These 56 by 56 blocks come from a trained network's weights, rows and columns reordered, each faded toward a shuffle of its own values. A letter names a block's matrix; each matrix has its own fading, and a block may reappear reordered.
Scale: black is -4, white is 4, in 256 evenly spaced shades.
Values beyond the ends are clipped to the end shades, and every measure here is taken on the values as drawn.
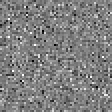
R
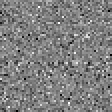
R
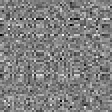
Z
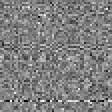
Z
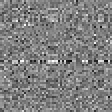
Z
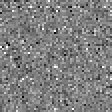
R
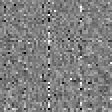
Z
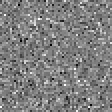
R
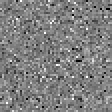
R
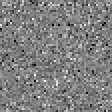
R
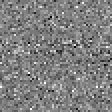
R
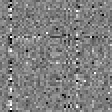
Z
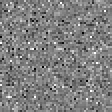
R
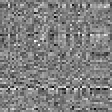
Z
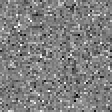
R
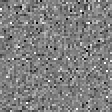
R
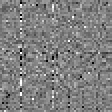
Z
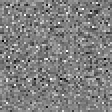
R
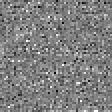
R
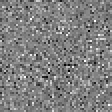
R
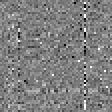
Z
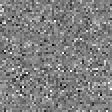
R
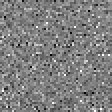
R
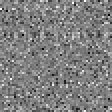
R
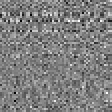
Z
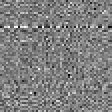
Z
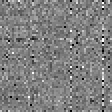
Z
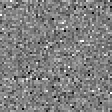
R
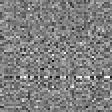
Z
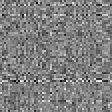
Z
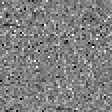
R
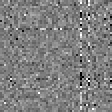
Z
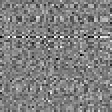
Z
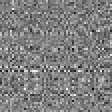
Z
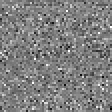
R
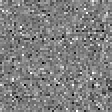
R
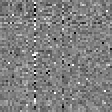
Z
